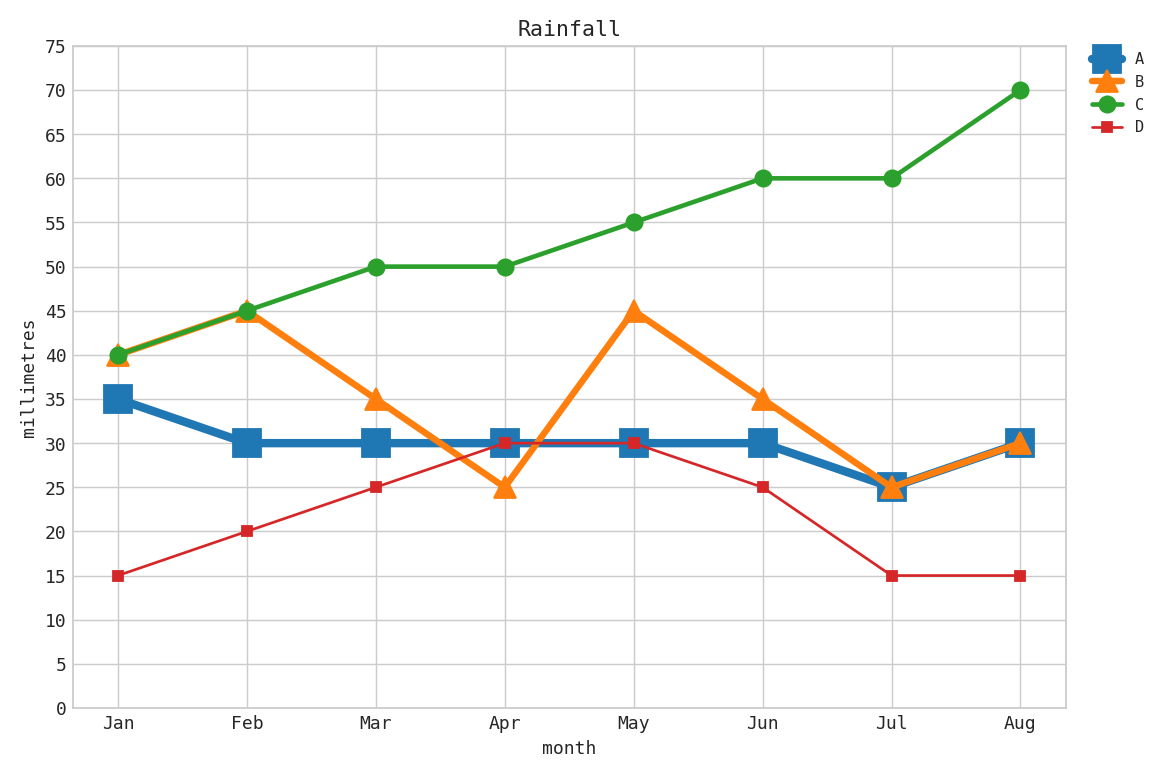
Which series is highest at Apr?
C
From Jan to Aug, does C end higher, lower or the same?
higher
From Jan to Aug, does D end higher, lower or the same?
the same
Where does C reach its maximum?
Aug
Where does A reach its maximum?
Jan
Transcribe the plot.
Title: Rainfall
x-axis: month, ticks Jan Feb Mar Apr May Jun Jul Aug
y-axis: millimetres, ticks 0 5 10 15 20 25 30 35 40 45 50 55 60 65 70 75
Legend: A, B, C, D
Values:
A: 35 30 30 30 30 30 25 30
B: 40 45 35 25 45 35 25 30
C: 40 45 50 50 55 60 60 70
D: 15 20 25 30 30 25 15 15
